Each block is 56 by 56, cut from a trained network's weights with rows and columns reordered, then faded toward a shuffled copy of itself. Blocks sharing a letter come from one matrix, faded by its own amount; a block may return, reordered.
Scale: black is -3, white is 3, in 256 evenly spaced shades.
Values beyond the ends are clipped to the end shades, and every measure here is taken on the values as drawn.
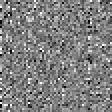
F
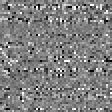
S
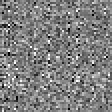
F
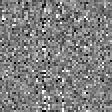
F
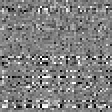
S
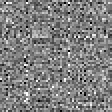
F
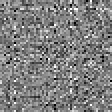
F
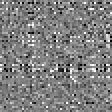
S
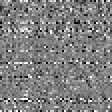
S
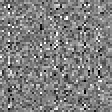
F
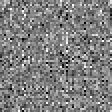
F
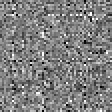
F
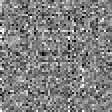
F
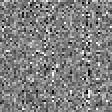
F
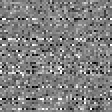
S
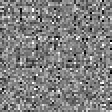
F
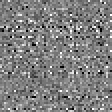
S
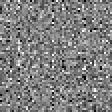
F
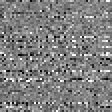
S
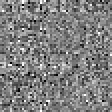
F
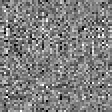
F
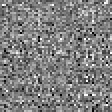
F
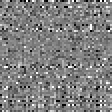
S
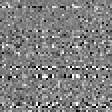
S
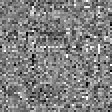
F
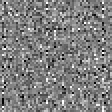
F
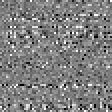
S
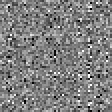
F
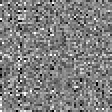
F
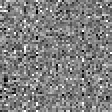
F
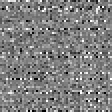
S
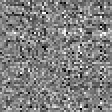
F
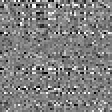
S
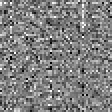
F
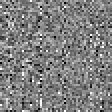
F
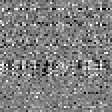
S
